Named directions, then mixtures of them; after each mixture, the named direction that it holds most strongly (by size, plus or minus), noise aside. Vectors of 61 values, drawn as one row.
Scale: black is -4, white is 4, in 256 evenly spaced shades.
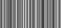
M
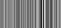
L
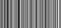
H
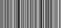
L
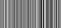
L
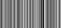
M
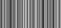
M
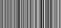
L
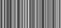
M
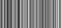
H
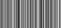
L
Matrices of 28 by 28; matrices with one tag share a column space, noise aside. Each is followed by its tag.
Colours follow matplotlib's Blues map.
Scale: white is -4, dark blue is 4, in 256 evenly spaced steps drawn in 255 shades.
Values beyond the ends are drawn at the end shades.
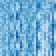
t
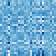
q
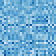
q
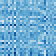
q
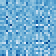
q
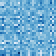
q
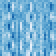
t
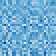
q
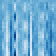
t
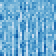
t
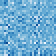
q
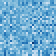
q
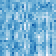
t
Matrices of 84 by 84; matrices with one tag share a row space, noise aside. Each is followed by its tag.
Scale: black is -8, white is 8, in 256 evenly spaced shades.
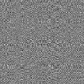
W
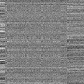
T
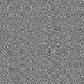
W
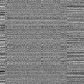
T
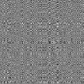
W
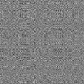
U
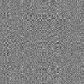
W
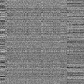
T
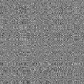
U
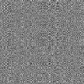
W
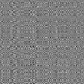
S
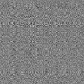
S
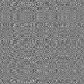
S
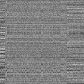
T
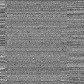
T
